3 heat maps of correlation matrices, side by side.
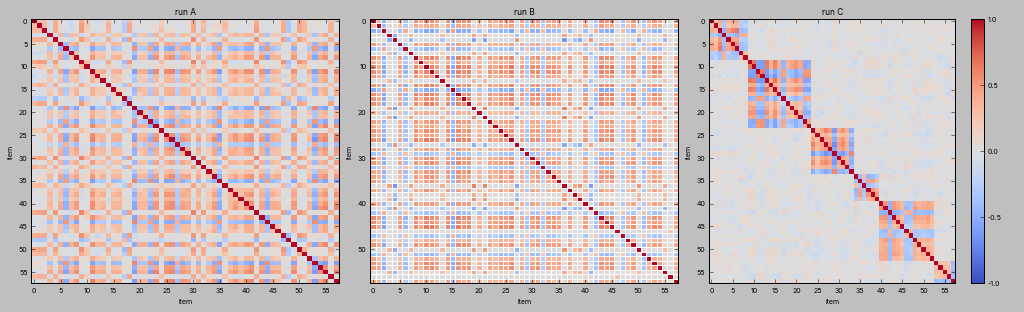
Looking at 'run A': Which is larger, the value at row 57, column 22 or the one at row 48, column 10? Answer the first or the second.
the second
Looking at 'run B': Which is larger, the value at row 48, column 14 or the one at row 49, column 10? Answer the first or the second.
the second
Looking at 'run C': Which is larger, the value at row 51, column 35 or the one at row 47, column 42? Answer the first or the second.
the second
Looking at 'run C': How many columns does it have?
58
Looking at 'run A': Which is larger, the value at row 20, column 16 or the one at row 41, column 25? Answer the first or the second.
the second
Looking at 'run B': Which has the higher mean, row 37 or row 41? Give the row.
37
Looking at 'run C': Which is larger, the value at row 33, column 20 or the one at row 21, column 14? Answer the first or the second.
the second
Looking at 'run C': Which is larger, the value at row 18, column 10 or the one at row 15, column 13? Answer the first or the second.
the second
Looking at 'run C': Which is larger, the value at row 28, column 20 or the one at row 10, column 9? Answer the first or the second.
the second
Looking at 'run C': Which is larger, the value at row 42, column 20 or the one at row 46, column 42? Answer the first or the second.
the second
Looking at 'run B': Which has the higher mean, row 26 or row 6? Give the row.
26
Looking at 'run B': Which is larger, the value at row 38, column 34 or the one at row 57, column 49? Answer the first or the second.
the second
